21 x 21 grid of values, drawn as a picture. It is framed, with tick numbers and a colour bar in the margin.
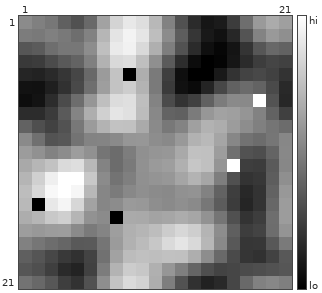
Five lone cells stand out: two far higher and three far lower than their neighbours. The top right is the ninth with the lowest average. The centre is the smoothest part.
